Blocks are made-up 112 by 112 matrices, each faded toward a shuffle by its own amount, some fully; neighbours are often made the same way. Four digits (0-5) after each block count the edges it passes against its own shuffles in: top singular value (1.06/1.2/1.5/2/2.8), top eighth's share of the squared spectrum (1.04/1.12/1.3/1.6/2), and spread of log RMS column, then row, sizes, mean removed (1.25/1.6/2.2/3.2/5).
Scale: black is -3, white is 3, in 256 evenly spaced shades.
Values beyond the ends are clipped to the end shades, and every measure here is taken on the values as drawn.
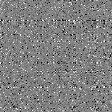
4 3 1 2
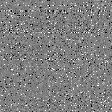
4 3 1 2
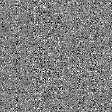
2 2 3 3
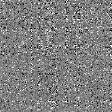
1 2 3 3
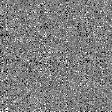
1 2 3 3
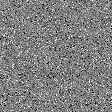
0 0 0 0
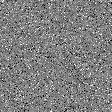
0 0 0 0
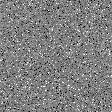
0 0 0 0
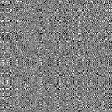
5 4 3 3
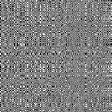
5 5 4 4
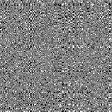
5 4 3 3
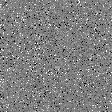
3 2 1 1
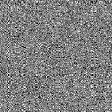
4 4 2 2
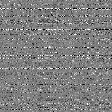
4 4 1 4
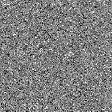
3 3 1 1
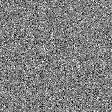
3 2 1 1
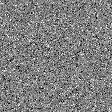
0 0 0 1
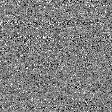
1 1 0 3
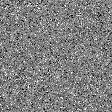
0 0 0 0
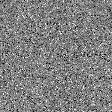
0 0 0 1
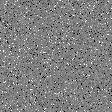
0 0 0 0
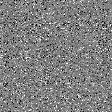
3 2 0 2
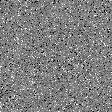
2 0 0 0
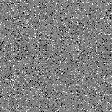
4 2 1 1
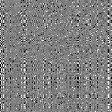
5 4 4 3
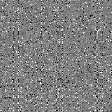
4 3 2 1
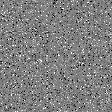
3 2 1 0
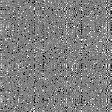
5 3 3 2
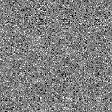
4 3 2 1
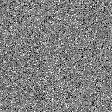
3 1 0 0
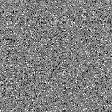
4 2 1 1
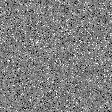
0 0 0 0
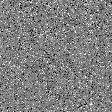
2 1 0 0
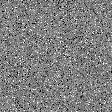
1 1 0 0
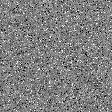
2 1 0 0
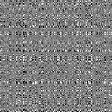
5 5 4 4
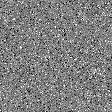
2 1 0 0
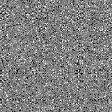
4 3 2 2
